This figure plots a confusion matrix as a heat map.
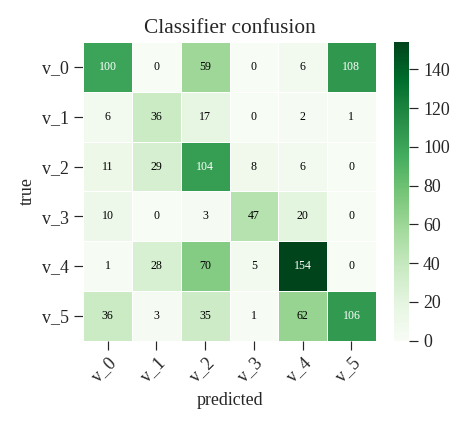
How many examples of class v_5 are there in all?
243
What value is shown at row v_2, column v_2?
104
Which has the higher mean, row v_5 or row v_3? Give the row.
v_5
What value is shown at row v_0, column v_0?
100
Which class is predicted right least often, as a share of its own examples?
v_0
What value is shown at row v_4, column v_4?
154
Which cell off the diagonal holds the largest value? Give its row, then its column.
v_0, v_5
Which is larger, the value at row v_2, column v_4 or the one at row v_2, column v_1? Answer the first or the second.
the second
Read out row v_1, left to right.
6 36 17 0 2 1
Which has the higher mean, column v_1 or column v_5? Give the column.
v_5
